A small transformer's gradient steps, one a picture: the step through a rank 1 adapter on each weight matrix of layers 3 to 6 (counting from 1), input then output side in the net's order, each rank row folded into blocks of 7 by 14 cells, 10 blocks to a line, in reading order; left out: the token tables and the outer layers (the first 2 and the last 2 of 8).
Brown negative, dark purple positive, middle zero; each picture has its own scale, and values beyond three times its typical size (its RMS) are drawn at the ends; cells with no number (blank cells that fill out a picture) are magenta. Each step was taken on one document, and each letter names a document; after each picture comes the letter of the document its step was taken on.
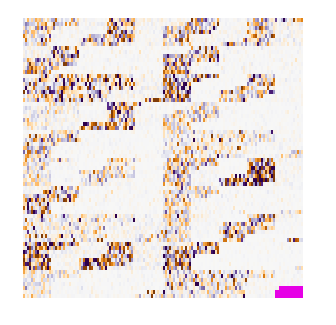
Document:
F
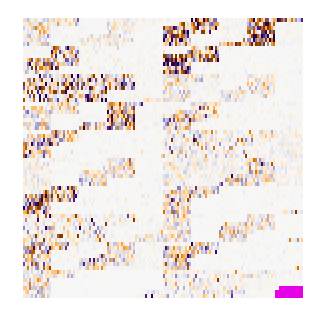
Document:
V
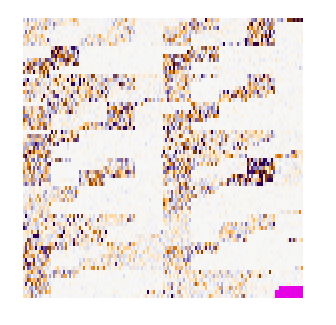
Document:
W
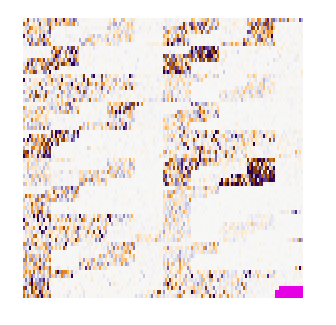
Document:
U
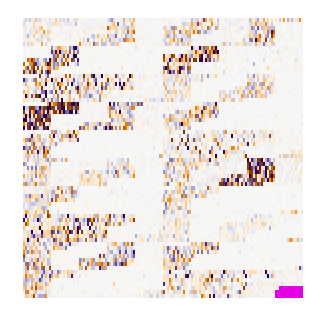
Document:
U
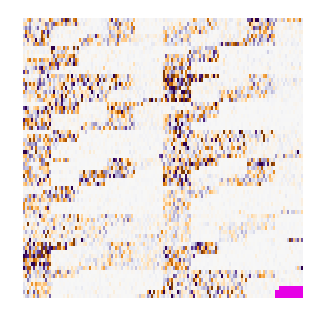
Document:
F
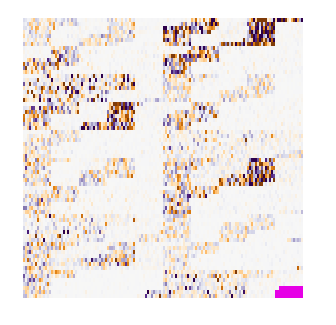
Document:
V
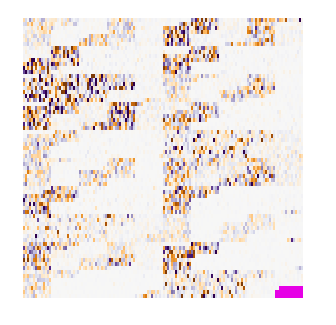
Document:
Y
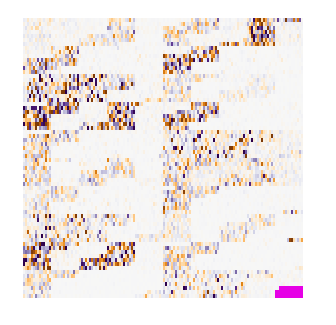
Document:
Y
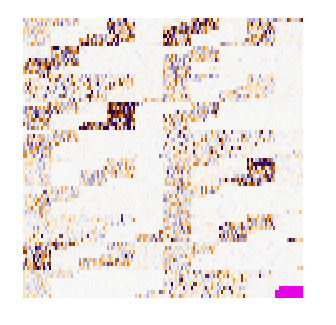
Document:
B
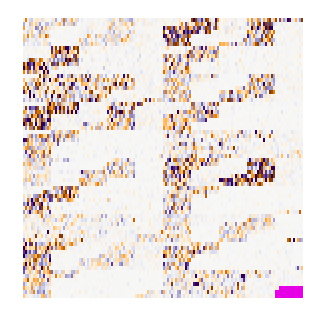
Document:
B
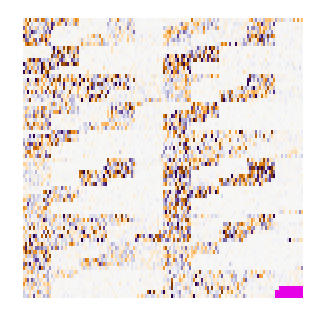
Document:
F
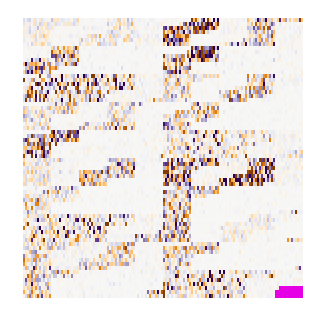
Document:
U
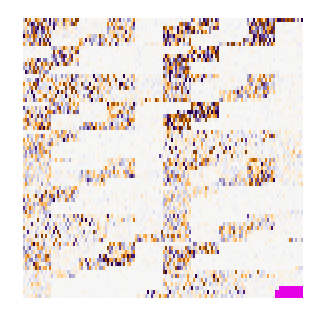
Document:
V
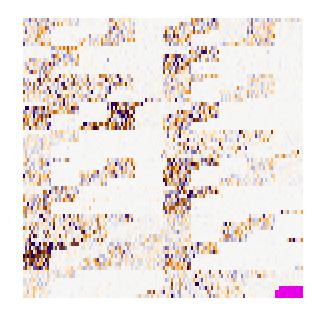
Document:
F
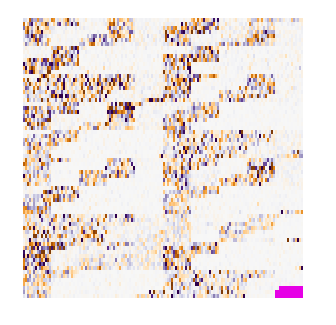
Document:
F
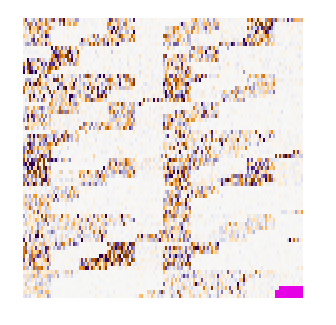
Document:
B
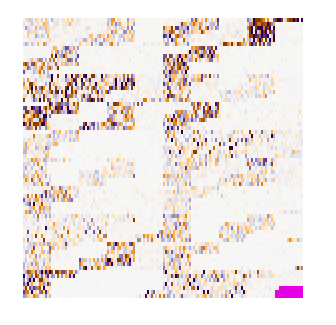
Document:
V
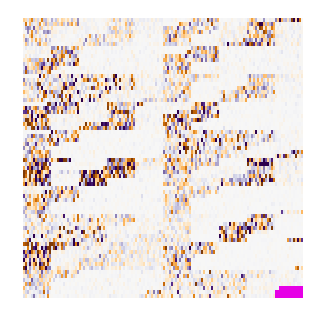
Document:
F
